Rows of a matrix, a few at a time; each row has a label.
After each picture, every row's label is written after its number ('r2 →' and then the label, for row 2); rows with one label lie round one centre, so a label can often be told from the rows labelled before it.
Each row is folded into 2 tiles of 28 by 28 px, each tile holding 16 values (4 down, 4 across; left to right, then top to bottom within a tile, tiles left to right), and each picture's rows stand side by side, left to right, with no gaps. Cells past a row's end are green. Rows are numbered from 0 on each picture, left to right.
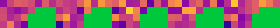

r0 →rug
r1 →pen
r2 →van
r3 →van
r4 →pen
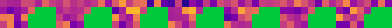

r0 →rug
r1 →rug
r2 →van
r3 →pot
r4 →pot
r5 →rug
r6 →van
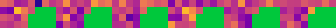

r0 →van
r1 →pen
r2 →pen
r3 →pot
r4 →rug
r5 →rug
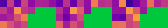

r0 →pot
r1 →pot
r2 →pot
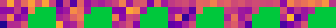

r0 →pen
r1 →pot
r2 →van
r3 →pen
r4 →rug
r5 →pen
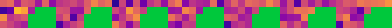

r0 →van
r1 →pen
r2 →pot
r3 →van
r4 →pen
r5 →pot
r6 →pen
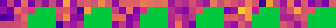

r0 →pot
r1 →pen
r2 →pen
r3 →rug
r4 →van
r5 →pot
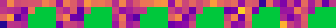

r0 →pen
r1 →pen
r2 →pen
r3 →pen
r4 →van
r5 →pot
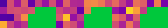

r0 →pot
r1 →pen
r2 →van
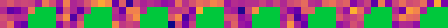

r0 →rug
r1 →pen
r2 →pot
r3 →pen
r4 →rug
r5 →rug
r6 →van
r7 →van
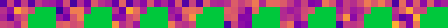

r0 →pot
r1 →pot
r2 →pot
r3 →pot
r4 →pen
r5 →rug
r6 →pen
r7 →pot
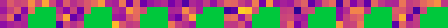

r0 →pen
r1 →pen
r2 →pot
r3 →pot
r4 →van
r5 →rug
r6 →pot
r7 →pen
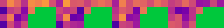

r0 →pen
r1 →pen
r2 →pen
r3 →rug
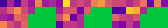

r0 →pot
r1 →pen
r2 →van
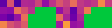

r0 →pot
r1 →rug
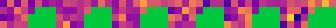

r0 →pot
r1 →rug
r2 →pen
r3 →van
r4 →pot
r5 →pen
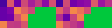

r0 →pot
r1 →pot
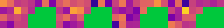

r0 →van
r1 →van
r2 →pen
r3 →pot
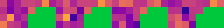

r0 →rug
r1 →pen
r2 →rug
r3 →rug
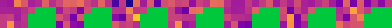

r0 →rug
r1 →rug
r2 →pot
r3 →rug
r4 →rug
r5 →rug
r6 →pot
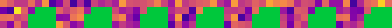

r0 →van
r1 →pot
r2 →pen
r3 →pen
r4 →pen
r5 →van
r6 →pen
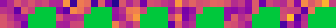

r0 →rug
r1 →van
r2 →pot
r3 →pen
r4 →rug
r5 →pen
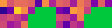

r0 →van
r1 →van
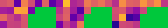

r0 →van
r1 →pen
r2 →pen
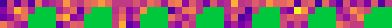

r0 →pot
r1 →pen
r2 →rug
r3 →van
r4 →pen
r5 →van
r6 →pot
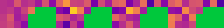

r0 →rug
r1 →van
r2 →van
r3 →van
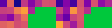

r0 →pot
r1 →pot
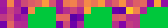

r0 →pen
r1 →pen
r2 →van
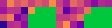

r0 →pen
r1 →rug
